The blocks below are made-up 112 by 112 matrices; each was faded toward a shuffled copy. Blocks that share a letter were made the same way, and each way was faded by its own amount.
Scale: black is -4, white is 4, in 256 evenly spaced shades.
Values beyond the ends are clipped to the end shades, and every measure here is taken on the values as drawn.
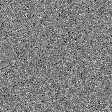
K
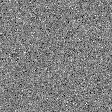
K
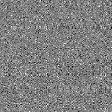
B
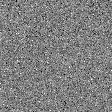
K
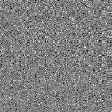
B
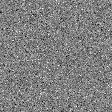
K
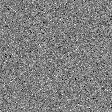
K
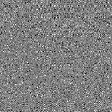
B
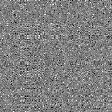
B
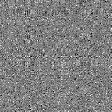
B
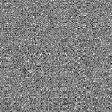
B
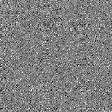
B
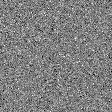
K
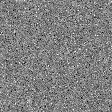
K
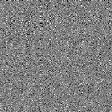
B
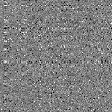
B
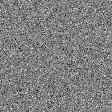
K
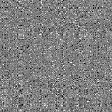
B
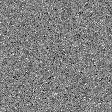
K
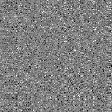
B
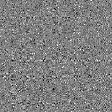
B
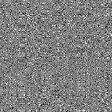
B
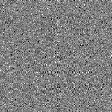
B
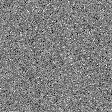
K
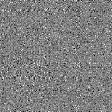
B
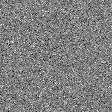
K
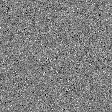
K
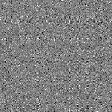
B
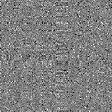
B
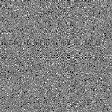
B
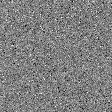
K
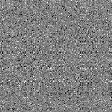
B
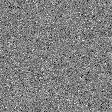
K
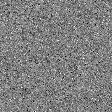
K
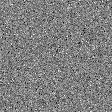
K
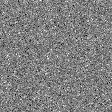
K
